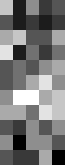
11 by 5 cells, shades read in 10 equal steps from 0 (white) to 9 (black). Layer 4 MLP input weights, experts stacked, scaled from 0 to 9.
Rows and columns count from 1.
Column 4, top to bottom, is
7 8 6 7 4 1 3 1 6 4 3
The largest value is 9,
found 2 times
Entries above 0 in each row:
5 5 5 5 5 5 3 5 5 5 5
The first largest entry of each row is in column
2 2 3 2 1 1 1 3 2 2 5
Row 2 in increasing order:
6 7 7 8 8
